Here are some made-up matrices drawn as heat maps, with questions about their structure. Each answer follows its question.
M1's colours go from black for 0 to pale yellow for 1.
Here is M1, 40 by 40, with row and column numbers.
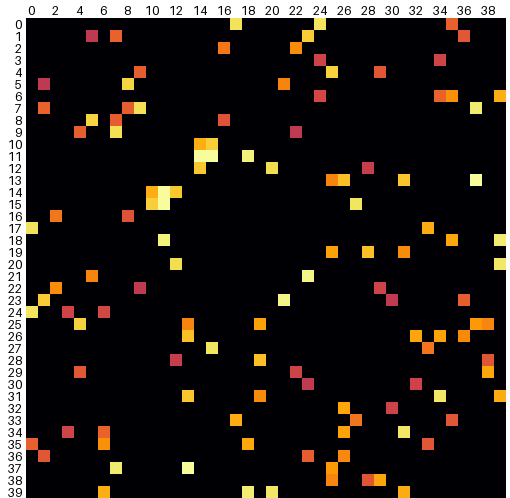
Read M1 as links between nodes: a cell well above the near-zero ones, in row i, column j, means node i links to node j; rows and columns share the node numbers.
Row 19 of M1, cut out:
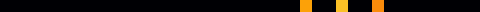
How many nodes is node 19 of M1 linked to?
3
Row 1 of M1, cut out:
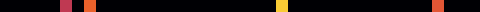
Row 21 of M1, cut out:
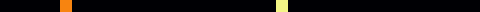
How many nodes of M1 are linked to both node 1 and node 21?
2
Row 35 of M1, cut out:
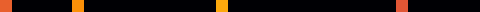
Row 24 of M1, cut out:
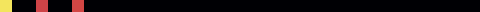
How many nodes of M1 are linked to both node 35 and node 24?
2
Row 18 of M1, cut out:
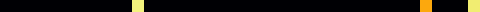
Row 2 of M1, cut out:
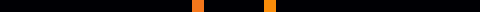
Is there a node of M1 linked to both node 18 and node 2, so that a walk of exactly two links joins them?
no
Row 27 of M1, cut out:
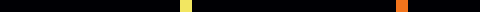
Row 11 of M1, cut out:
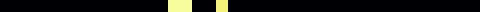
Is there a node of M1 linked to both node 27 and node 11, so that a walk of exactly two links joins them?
yes
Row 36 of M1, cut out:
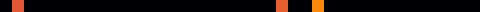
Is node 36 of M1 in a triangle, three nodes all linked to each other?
yes
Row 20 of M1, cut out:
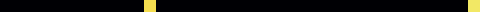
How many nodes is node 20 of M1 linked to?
2
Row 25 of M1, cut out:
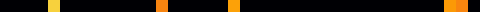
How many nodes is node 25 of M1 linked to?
5
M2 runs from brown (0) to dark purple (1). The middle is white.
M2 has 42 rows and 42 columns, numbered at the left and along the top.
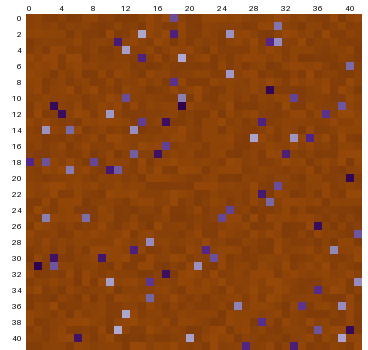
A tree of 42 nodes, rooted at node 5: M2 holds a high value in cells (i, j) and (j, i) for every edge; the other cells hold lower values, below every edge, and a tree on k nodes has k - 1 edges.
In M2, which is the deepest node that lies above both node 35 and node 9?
19
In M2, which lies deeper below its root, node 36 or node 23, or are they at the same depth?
node 23
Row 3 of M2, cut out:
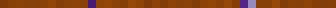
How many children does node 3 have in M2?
2
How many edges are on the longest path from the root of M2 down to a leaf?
5
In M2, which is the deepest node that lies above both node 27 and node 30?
19
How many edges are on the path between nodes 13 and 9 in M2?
7
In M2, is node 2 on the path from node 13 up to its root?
no
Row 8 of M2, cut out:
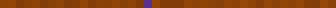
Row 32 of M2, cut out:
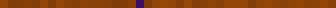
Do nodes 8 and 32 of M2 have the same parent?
no
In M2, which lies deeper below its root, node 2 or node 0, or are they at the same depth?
node 0
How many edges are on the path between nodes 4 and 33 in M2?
3
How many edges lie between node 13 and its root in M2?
2
